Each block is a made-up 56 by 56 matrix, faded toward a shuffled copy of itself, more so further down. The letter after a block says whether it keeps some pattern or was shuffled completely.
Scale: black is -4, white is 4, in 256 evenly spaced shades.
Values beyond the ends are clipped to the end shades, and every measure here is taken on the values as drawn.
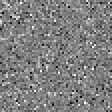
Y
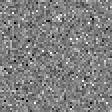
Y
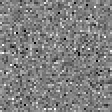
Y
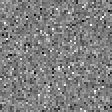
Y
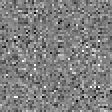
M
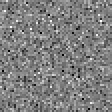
Y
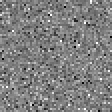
Y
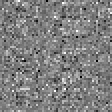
M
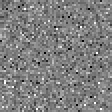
Y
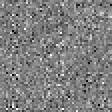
M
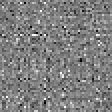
M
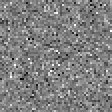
Y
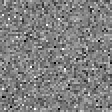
Y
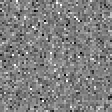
Y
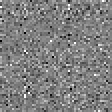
M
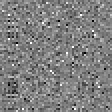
M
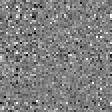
M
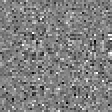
M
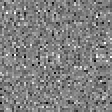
M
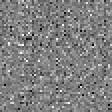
M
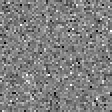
Y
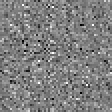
M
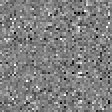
M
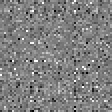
M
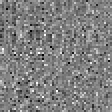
M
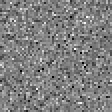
Y
